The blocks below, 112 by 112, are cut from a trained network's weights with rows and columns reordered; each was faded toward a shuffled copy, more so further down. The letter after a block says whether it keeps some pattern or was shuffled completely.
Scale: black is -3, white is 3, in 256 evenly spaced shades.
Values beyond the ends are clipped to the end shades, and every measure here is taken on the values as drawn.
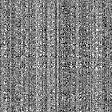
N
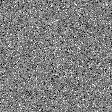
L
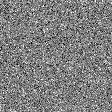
L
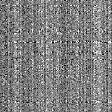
N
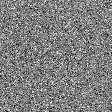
L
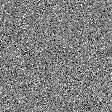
L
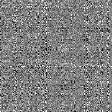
N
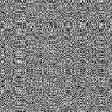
N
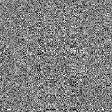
N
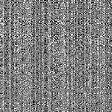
N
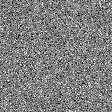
L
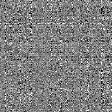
N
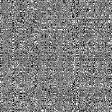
N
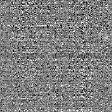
N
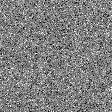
L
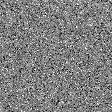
L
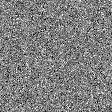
L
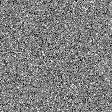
L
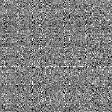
N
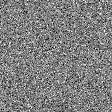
L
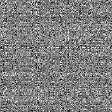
N
